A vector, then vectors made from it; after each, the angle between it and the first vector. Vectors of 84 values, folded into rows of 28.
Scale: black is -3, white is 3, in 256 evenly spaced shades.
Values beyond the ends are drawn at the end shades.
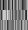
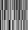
orthogonal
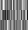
nearly opposite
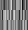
partly aligned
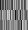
partly aligned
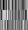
nearly parallel
